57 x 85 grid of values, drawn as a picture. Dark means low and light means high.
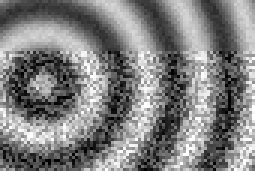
Overall the values sit about 50% of the way up the scale. The top part is calmer, up to a seam about 30% of the way down. Rings spread out from the middle left. No row or column stands out.
